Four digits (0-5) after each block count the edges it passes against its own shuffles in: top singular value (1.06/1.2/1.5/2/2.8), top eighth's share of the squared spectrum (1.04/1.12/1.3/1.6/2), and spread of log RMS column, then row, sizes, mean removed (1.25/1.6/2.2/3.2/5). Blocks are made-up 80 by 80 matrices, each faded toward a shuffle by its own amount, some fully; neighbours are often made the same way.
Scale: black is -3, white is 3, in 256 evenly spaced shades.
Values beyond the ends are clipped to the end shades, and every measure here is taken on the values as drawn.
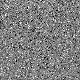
2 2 0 0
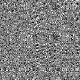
4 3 2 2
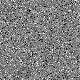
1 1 0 0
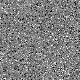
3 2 0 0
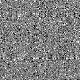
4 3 1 2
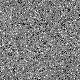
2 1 0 0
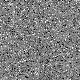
0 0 0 0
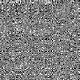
4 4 2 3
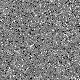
0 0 0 0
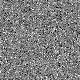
2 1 0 0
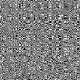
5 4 3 3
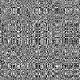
5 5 3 3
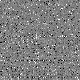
3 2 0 1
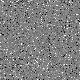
2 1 0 1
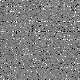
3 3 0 2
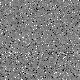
2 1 0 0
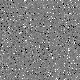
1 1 1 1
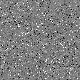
0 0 0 0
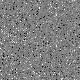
0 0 0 0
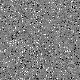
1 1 1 1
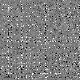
2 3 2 3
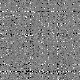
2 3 2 3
